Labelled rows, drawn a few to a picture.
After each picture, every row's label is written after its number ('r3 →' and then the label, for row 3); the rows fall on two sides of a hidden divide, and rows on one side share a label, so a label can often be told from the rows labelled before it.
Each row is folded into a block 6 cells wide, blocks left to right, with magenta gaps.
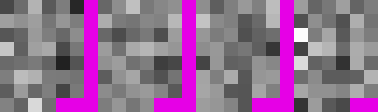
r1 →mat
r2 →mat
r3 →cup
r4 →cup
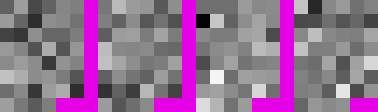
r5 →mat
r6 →mat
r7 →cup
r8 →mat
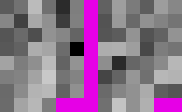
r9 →mat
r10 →mat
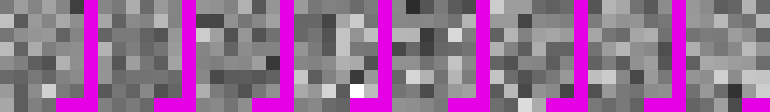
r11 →mat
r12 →mat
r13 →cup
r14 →cup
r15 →cup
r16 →mat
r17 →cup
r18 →cup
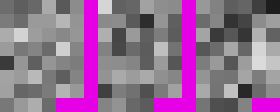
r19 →cup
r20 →cup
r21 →cup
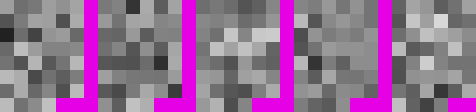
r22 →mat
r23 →mat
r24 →cup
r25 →mat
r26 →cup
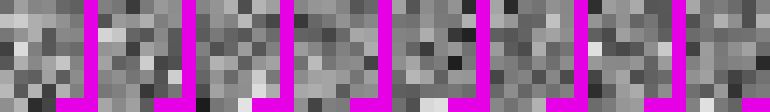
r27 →cup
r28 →cup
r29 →mat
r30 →cup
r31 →mat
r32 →mat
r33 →mat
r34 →cup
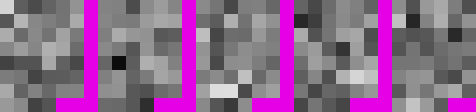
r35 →cup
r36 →cup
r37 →cup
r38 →cup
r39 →mat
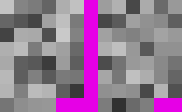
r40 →mat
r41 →cup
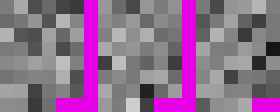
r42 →cup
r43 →cup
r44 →mat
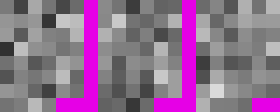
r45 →cup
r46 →cup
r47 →cup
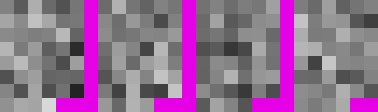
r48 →mat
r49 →cup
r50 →cup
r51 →mat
